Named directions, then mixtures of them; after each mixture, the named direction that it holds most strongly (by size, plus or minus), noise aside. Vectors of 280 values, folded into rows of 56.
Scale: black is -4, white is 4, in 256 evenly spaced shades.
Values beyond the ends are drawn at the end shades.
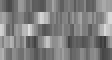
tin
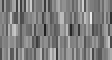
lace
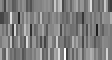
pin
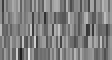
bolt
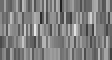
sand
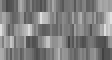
tin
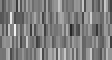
lace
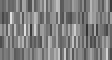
sand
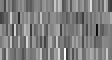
pin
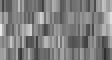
tin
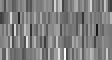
pin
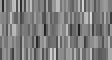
lace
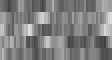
tin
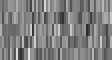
bolt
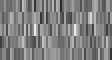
sand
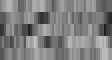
tin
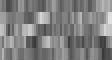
tin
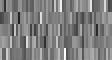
pin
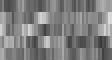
tin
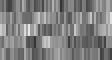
tin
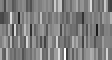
pin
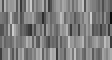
lace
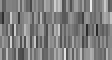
pin
